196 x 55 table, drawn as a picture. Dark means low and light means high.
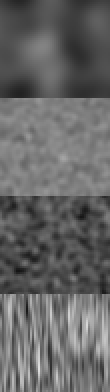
It is made of 4 by 1 panels. Panel 1,1: low, smooth. Panel 2,1: middling, blotchy, faint in contrast. Panel 3,1: low, blotchy. Panel 4,1: middling, streaked downward, strong in contrast.
